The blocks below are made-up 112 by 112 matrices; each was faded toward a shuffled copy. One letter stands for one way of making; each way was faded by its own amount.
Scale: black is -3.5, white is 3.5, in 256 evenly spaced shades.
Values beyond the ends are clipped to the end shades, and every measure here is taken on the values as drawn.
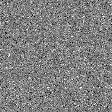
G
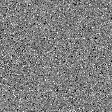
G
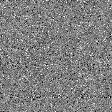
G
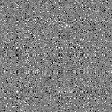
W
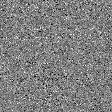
G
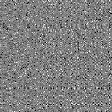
W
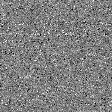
G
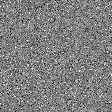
G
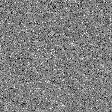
G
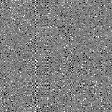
W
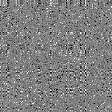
W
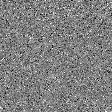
G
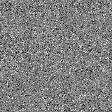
G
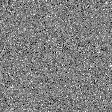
G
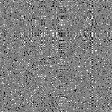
W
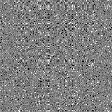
W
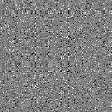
W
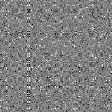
W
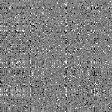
W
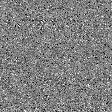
G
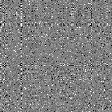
W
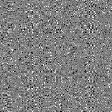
W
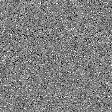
G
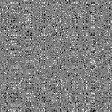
W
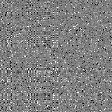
W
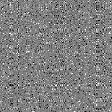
W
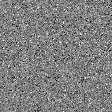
G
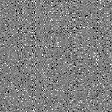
W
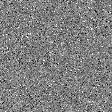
G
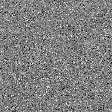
G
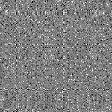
W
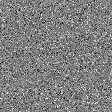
G
